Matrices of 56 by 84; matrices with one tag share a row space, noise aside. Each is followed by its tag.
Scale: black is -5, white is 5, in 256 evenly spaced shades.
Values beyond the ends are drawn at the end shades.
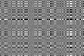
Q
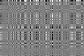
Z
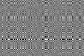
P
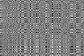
Z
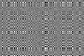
P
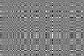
Z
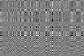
Z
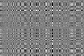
Z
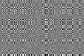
P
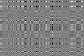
Z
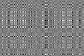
P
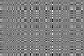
Z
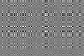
P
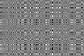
Z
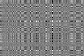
Z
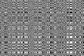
Q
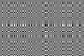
P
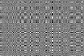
Z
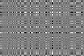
Z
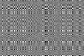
P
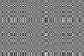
P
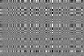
Z
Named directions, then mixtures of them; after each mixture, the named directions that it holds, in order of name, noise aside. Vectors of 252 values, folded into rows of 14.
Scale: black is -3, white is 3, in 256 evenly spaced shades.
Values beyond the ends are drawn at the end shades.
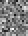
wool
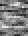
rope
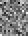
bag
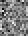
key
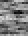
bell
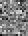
bag, bell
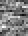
rope, wool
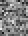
key, rope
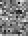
bag, bell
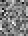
key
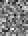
wool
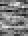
rope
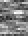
bell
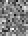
wool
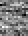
bag, rope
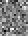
bag, wool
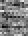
key, rope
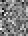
key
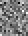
bag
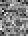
key, rope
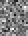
wool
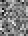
key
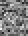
key, rope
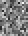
bag, key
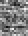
rope, wool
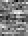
bell, wool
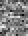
rope, wool
